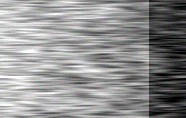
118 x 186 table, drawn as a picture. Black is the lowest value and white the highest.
Slope: up to the left. Grain: streaks across. Seam: vertical, 80% of the way across, the left part higher.
